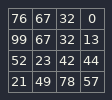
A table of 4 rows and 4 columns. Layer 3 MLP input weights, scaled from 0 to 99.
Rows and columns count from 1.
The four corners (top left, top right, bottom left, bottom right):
76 0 21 57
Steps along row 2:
down down down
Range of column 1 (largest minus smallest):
78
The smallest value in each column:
21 23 32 0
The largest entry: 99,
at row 2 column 1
